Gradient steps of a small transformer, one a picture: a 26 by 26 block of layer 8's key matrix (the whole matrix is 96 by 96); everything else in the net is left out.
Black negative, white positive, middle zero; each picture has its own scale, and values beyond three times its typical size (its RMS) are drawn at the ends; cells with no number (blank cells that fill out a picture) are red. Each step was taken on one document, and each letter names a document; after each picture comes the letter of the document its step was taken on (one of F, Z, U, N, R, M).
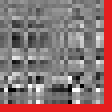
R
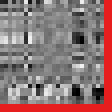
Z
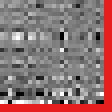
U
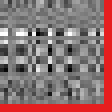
Z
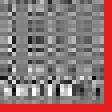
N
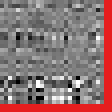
U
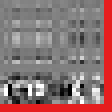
R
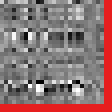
U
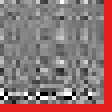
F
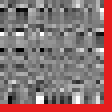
U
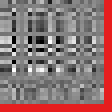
N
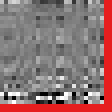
F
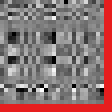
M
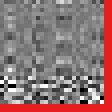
F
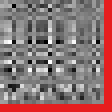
N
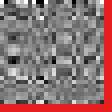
M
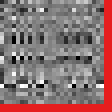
M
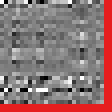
R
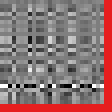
N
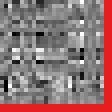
R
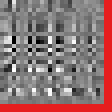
N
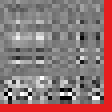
R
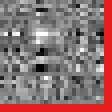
Z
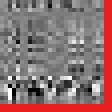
N
